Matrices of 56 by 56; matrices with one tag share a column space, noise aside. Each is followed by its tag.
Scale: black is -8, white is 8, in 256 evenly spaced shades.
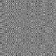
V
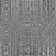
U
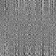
U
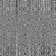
U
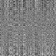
U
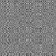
V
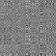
V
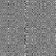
V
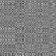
V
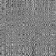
U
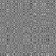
V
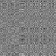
V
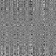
U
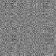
V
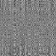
U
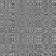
V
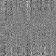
U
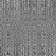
U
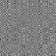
V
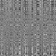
U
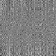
U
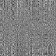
U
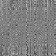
U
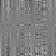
U
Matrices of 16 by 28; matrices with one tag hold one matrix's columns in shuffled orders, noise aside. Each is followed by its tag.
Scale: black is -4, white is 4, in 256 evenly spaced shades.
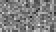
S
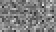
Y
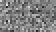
Y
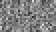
S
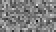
Y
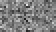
Y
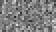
S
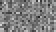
S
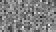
S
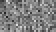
S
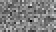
Y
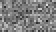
Y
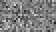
Y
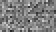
Y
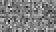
Y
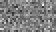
Y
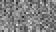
S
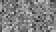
S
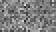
Y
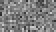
S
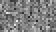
S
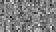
S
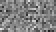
Y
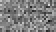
Y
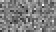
Y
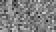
S
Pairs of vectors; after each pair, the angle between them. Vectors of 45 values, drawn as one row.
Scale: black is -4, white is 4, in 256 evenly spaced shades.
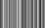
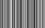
orthogonal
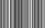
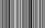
nearly opposite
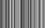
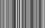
orthogonal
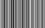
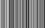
partly aligned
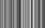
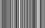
partly opposed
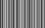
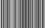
partly opposed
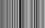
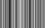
partly opposed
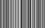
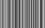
partly opposed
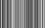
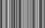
partly opposed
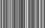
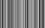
nearly opposite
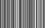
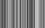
partly aligned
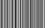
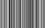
orthogonal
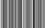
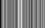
partly opposed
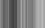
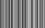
orthogonal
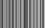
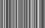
partly aligned
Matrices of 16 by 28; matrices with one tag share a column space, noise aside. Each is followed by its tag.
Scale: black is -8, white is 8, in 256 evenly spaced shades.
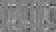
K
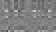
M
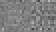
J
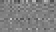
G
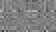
M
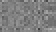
J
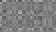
J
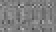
K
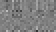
M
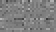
G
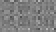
J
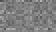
J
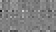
M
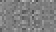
J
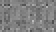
K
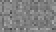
J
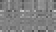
M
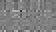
M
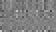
M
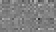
G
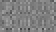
J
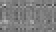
K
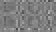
J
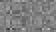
J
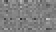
G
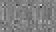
K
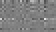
G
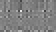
M
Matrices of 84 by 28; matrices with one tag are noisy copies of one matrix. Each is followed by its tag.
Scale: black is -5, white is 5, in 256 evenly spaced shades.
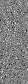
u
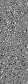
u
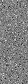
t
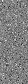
t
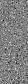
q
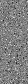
q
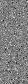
q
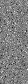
u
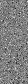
q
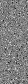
q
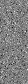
u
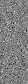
u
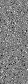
u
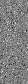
u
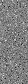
t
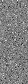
t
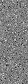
t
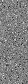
t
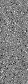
u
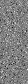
u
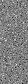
t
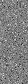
t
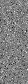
u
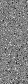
q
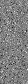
u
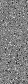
q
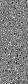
q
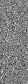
u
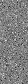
t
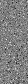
q
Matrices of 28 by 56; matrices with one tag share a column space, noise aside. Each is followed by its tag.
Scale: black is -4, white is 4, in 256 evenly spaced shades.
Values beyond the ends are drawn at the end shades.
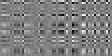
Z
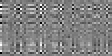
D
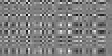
Z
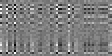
D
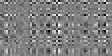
Z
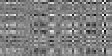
Z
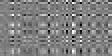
Z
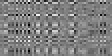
Z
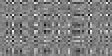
Z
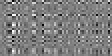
Z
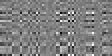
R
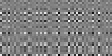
R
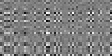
R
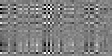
D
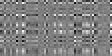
Z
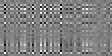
D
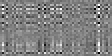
D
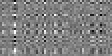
Z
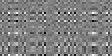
R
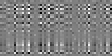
D
